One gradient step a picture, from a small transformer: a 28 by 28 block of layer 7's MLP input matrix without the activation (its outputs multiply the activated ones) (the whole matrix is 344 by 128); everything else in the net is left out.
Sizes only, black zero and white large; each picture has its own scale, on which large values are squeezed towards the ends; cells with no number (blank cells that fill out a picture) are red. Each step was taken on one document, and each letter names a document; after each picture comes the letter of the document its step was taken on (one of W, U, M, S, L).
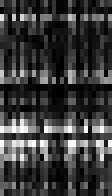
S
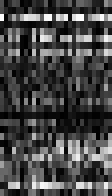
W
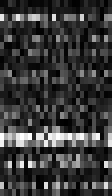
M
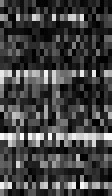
M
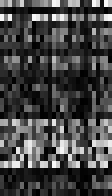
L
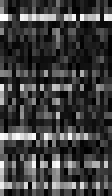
M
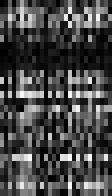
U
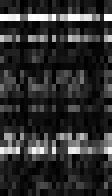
W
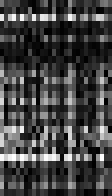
S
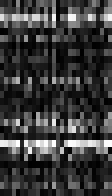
L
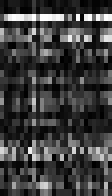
W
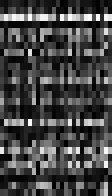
W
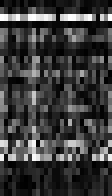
W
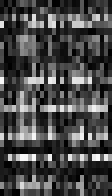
U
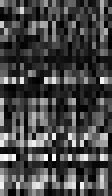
S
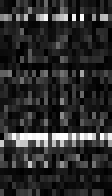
M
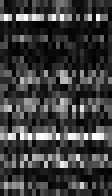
M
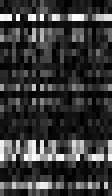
W
